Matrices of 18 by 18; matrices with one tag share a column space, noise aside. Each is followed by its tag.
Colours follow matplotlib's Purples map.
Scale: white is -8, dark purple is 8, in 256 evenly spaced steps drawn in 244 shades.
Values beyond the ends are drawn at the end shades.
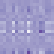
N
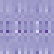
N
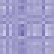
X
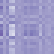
X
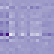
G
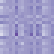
X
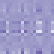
N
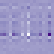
G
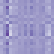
X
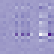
G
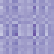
X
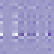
G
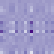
N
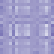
X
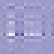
G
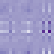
N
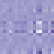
N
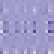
N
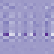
G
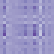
X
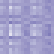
X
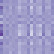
X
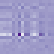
G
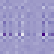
G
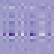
G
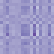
X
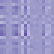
X
